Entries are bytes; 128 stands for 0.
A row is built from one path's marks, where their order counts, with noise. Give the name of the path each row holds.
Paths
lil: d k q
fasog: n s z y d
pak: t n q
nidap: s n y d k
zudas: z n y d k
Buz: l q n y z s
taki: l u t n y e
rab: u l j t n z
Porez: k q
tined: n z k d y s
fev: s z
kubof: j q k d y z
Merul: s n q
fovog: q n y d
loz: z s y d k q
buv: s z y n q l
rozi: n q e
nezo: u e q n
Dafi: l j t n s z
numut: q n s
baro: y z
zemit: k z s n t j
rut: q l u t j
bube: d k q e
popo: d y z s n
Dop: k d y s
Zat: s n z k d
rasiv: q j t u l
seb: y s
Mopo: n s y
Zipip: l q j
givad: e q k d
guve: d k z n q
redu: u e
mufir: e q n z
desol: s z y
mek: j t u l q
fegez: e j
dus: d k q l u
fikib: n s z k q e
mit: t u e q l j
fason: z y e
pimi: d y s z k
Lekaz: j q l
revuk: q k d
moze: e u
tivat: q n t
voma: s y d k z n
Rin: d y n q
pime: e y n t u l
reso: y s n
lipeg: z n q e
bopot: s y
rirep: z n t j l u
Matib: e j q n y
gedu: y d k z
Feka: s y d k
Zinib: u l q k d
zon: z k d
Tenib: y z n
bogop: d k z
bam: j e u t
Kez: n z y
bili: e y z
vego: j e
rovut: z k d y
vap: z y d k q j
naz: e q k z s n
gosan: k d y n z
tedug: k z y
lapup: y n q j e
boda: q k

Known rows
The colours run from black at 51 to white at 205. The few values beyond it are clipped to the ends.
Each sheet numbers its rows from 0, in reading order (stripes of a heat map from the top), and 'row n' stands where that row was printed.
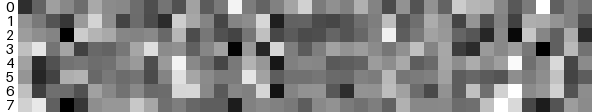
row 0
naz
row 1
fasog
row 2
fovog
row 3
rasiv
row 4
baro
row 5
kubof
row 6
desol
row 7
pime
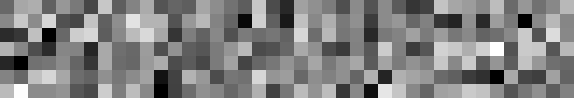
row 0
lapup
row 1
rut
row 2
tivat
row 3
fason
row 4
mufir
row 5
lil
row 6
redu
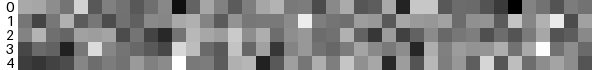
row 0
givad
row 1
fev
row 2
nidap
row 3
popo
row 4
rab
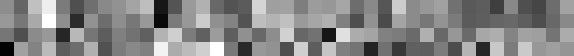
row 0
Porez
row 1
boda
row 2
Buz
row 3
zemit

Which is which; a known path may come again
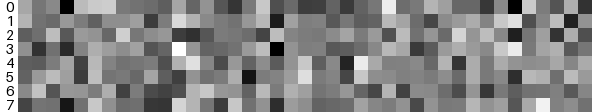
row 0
fovog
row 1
tedug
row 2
nezo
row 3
Kez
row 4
Buz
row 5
numut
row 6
Feka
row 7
popo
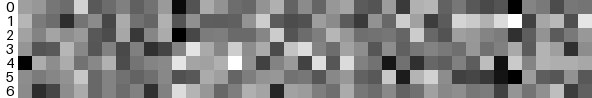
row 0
givad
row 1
fason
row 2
bube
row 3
pimi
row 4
zemit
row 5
revuk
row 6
gedu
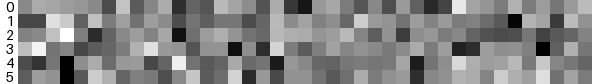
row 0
lapup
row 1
Merul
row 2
boda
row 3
rasiv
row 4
Tenib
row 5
reso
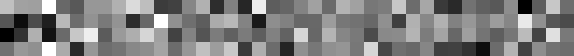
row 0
mek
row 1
gosan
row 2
tivat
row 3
vap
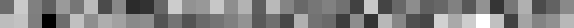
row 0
nidap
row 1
taki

